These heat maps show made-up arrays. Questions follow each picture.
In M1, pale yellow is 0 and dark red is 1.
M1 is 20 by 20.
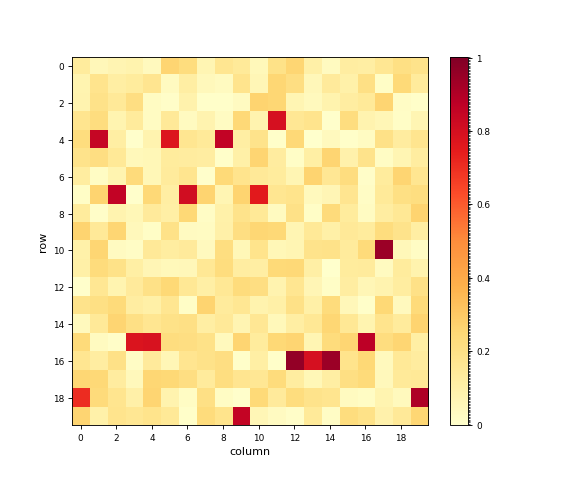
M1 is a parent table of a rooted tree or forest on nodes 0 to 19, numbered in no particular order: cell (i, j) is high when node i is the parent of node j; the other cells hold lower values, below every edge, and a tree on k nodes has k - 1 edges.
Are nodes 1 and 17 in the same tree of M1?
no
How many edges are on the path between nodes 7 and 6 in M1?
1
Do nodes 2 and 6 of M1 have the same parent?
yes
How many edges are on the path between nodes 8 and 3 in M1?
3
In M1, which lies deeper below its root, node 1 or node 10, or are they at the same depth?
node 1
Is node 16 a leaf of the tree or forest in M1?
no
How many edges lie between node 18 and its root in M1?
0
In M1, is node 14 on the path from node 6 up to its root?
no
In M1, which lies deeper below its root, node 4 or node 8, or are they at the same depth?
node 8
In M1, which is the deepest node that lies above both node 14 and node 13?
16
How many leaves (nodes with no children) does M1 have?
12
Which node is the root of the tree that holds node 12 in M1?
15
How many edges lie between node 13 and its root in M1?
2
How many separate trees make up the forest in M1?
3
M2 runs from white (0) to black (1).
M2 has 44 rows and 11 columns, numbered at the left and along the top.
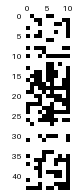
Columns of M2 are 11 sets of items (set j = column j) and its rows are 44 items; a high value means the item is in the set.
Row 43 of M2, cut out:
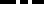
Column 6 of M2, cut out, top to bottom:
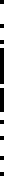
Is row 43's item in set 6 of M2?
yes
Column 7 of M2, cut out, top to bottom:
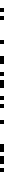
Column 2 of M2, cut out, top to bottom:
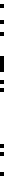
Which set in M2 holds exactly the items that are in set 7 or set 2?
3
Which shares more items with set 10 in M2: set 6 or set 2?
set 6
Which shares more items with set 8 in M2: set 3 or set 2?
set 3
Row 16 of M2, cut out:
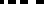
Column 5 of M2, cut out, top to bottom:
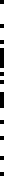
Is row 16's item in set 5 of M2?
yes
